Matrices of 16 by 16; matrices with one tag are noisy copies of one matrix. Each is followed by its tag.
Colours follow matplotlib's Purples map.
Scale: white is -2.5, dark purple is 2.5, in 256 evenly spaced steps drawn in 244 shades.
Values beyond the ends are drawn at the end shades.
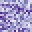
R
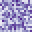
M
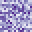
R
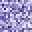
R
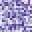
M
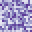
M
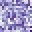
M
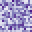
M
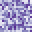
M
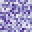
R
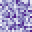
M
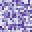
M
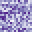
R
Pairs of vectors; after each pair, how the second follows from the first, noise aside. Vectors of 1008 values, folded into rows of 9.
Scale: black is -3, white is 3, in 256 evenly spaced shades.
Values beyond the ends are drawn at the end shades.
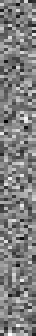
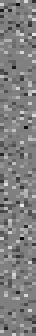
partly zeroed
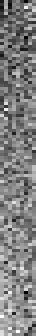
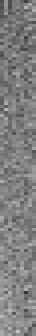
shrunk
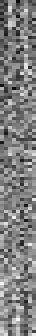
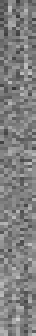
shrunk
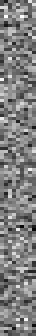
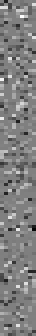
partly zeroed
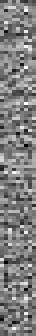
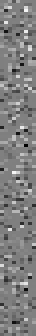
partly zeroed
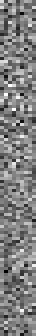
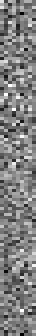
copied
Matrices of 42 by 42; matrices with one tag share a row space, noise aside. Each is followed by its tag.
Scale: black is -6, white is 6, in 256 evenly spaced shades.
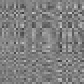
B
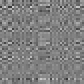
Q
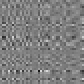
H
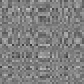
Q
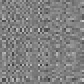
H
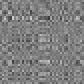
Q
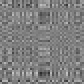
Q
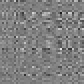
B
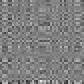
Q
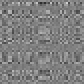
Q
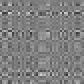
Q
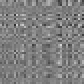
B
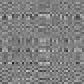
Q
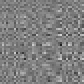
B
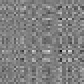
B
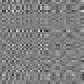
H
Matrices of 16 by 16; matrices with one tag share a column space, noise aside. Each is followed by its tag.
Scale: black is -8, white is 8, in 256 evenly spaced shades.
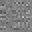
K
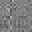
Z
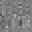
Z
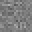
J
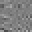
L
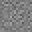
K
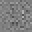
K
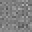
J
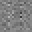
K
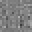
Z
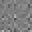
L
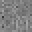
Z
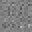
J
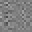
K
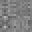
Z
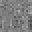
Z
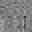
Z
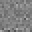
L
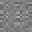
K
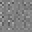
K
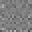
L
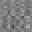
Z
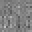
Z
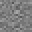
K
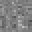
Z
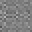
K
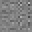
K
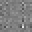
J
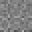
L
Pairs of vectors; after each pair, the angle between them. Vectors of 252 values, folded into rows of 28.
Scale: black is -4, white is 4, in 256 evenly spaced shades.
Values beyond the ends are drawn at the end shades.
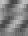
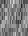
partly opposed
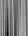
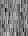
partly opposed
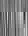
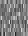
orthogonal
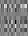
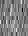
orthogonal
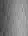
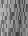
partly opposed
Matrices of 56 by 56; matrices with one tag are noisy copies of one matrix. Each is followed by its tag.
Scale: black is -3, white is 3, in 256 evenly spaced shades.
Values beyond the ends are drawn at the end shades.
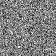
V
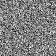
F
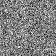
V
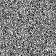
V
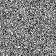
V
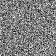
F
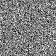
F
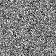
V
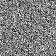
F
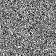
V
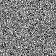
V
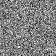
V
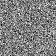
F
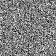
F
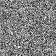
V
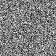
F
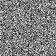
F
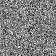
V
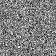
V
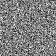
F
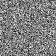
F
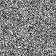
V
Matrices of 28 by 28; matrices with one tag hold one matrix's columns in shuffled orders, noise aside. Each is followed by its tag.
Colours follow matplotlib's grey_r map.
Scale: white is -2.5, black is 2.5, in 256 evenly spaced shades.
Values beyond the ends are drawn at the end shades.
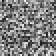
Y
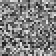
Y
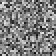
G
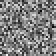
G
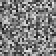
G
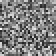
Y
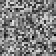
G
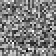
Y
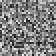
Y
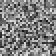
Y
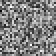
G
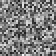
G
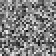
Y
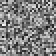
G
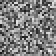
G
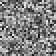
G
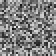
Y
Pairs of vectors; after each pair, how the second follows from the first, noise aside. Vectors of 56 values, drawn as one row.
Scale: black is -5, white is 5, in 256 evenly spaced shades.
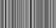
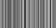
reversed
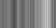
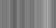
shrunk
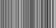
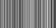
negated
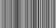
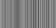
shrunk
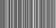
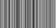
sign-scrambled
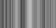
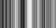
scaled up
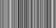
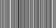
partly zeroed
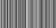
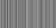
shrunk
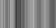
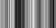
scaled up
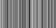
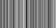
reversed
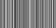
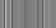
partly zeroed
